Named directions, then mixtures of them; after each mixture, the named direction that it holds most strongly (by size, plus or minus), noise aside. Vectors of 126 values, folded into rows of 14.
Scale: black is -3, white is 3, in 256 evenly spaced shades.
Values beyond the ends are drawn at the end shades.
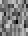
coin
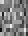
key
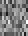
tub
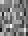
key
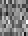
tub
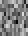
coin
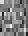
key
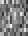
key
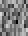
coin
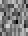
coin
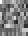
coin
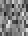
coin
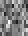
coin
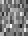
key
